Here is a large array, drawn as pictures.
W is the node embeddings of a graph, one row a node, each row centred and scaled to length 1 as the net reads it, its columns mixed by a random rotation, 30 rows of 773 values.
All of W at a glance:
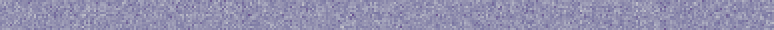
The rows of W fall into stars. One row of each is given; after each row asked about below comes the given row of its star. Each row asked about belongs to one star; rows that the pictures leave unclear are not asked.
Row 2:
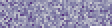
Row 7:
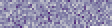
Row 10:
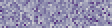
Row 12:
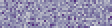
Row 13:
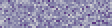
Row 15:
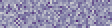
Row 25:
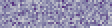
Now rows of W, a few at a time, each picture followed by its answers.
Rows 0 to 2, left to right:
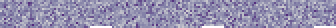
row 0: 2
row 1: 7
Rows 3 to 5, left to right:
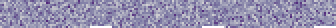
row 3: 13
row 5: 10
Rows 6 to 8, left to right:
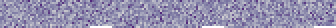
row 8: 13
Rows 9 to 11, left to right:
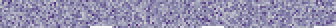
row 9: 25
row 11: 13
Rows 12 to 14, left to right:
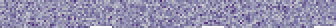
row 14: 15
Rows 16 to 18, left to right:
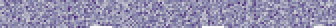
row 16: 12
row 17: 15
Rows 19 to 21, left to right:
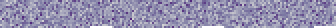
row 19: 7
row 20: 10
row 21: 25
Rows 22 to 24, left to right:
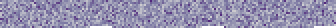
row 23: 10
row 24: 7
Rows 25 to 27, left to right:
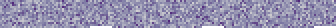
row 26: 10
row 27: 12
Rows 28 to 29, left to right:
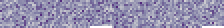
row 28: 7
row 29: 2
